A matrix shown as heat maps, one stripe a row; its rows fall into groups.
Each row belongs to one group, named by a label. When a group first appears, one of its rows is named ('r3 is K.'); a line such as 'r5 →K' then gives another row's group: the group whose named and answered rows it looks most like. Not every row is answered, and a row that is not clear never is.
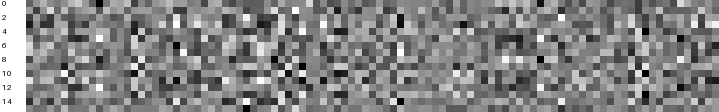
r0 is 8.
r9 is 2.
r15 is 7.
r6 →7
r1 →7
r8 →8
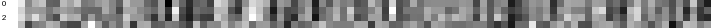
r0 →7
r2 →7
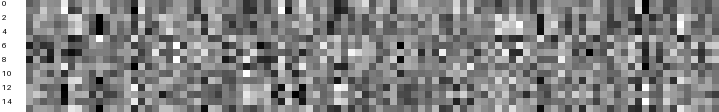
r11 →8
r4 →8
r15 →8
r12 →2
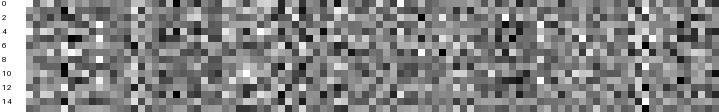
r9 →2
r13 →7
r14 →2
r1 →2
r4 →7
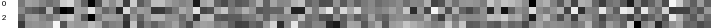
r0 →8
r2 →8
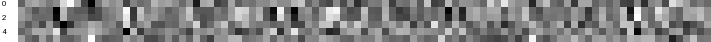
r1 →2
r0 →8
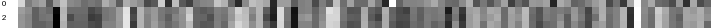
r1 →2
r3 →2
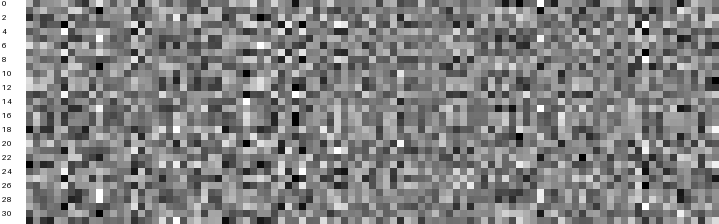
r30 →8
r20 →7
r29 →2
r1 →8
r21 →2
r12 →7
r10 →7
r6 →7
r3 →2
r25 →7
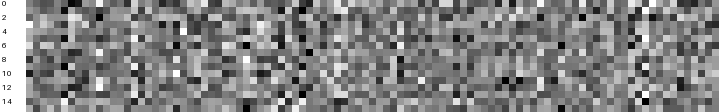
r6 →7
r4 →7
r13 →2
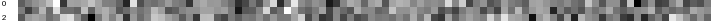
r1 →7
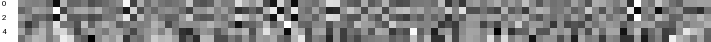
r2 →2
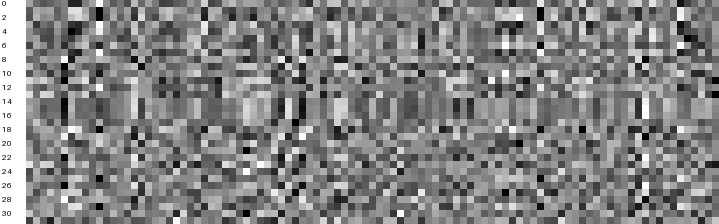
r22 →2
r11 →7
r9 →2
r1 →8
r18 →8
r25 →8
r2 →8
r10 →8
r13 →7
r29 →8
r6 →8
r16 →2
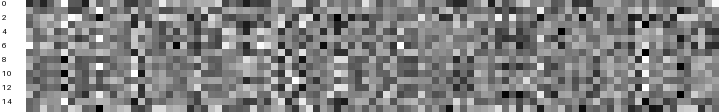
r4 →7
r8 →2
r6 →7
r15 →8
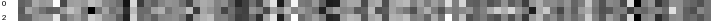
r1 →8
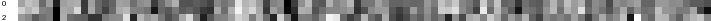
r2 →2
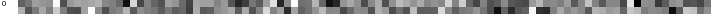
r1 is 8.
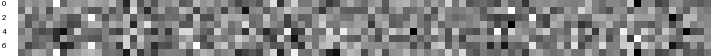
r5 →2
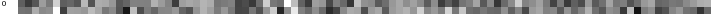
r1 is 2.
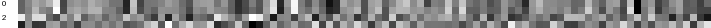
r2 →7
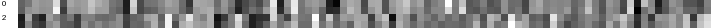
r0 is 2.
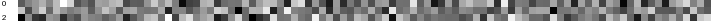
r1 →7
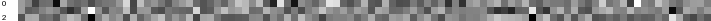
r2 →8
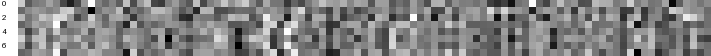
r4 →7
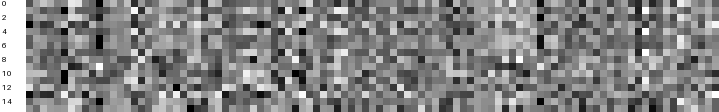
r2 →8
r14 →8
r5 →8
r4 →2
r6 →8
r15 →8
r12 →7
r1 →2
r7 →2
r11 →2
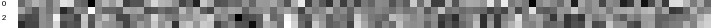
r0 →8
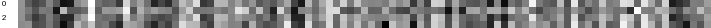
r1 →2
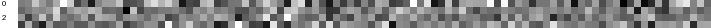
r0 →8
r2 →7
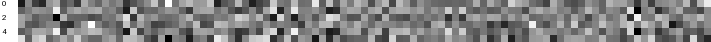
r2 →2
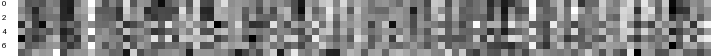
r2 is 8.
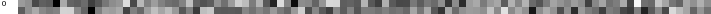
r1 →8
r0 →2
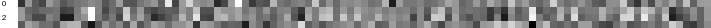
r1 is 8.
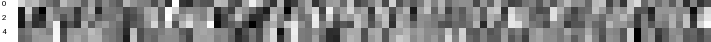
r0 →7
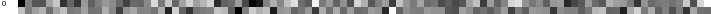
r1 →7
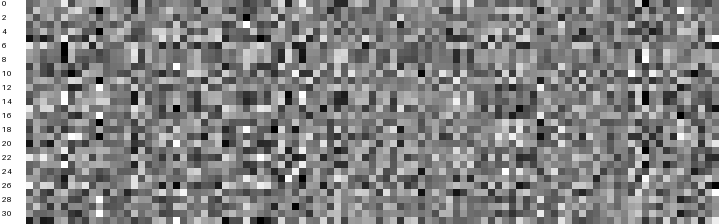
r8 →2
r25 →2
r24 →8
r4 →8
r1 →8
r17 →8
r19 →8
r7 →2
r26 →7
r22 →7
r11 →8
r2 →7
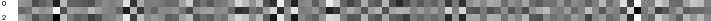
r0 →2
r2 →2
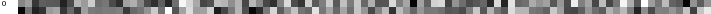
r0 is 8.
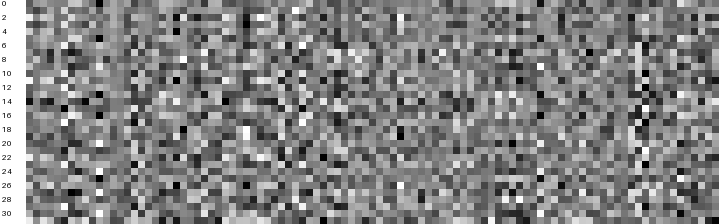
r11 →7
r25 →8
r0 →8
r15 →2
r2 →7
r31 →7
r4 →7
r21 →2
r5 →8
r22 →7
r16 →8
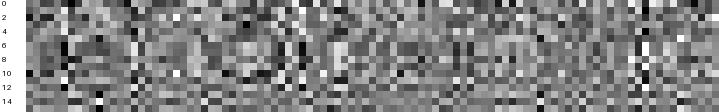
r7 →2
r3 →7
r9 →2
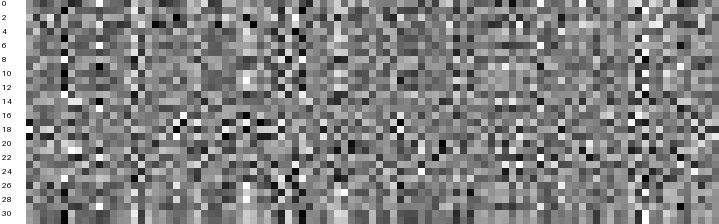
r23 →8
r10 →2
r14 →8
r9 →8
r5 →2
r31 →2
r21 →8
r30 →2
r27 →2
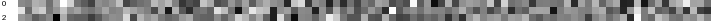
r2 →2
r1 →7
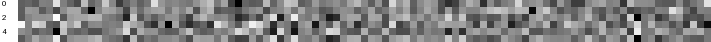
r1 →8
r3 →7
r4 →2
